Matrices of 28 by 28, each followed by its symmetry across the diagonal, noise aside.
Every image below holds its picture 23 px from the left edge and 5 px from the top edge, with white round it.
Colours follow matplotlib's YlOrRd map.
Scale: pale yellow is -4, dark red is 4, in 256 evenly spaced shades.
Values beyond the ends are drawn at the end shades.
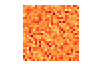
symmetric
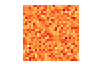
antisymmetric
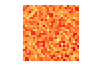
symmetric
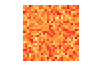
symmetric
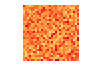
symmetric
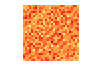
symmetric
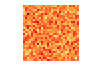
neither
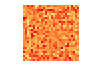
antisymmetric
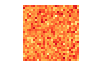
neither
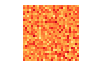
antisymmetric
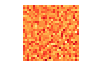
antisymmetric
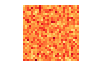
neither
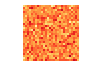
neither
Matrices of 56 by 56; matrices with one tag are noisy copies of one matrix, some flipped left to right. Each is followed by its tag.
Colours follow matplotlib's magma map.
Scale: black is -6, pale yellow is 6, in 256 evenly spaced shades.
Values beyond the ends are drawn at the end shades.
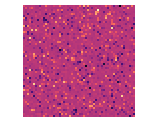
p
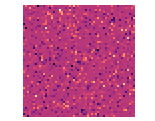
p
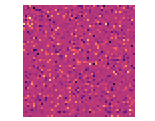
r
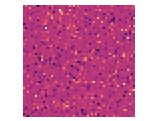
p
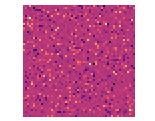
r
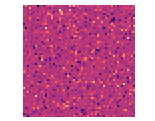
p
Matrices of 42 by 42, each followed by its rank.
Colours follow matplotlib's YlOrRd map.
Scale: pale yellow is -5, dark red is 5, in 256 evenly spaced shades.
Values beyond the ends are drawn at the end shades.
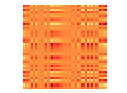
one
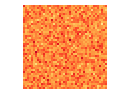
full rank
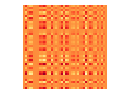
one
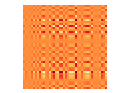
one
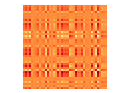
one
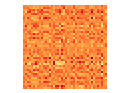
five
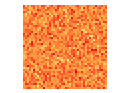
full rank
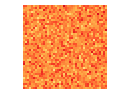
full rank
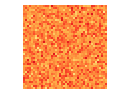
full rank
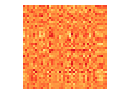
five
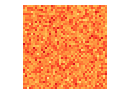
full rank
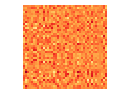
five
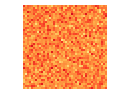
full rank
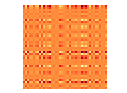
one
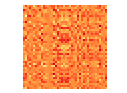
five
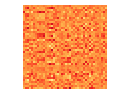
five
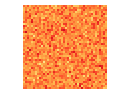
full rank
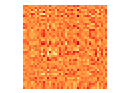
five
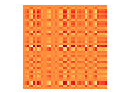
one
